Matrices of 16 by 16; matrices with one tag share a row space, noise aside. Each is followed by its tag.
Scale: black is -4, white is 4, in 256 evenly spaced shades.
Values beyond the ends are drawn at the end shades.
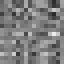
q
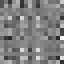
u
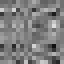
q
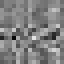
q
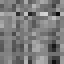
q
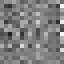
u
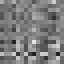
q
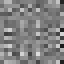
u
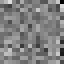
u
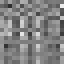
u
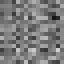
q
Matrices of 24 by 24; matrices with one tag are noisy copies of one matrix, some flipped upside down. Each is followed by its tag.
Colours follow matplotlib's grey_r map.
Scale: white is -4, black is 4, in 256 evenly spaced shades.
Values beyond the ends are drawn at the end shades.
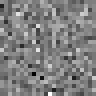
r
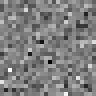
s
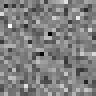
s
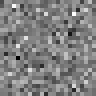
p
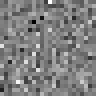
r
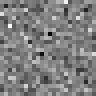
s
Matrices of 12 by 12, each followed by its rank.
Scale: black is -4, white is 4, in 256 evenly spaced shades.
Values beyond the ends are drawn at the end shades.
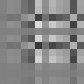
one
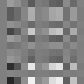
one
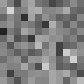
full rank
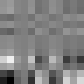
one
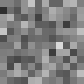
full rank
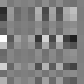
one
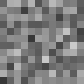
full rank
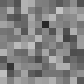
full rank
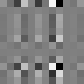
one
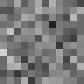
full rank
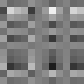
one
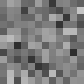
full rank
